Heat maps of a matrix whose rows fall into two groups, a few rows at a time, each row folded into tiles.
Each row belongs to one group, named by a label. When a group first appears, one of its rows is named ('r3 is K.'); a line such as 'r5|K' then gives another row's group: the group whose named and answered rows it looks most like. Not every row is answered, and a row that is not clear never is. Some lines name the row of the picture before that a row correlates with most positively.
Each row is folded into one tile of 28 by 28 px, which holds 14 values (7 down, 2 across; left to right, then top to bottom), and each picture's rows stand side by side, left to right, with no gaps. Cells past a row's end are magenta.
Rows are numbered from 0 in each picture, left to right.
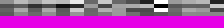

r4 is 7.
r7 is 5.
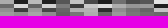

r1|5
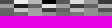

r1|5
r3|5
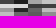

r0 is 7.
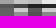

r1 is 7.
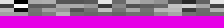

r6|7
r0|5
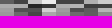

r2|7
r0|7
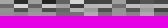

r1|5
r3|7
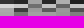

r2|5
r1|5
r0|7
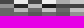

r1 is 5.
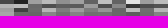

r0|7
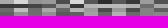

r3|7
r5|5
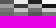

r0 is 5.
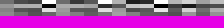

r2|7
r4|5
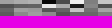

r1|5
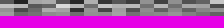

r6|5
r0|7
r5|5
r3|5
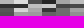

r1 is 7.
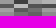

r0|5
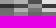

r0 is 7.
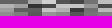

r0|7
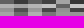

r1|7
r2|5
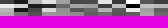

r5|7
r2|5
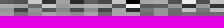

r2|5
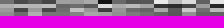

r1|7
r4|7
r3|5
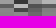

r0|5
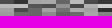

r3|7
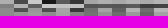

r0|5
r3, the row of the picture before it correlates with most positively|1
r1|5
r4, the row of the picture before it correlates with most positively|1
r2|7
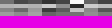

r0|7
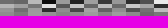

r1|5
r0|7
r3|5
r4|5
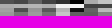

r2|7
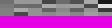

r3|5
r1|5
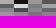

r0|5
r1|5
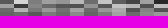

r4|7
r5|5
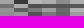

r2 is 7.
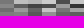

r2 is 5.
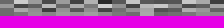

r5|7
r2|5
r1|5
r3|5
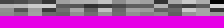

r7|5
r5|5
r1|7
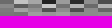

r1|5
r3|5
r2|5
